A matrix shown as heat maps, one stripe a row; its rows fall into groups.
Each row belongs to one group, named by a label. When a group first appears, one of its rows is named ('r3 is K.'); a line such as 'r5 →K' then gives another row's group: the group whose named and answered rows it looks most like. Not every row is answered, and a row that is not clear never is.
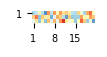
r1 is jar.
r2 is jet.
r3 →jar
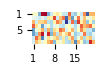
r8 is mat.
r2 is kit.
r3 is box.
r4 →jet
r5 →jar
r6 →jar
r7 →mat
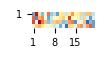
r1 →mat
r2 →box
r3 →box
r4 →mat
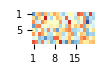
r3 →box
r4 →mat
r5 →jar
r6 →box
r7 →jet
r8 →jet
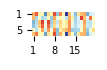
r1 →kit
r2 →jet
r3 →jar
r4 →jar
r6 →kit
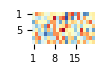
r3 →mat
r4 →jar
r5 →jar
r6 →jet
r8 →kit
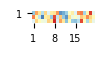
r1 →mat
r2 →jet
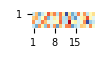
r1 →kit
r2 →jet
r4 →jar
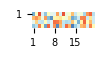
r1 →mat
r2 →jet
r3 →jet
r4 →jar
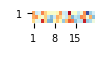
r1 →box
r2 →jet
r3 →box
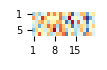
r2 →box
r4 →kit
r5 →kit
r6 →mat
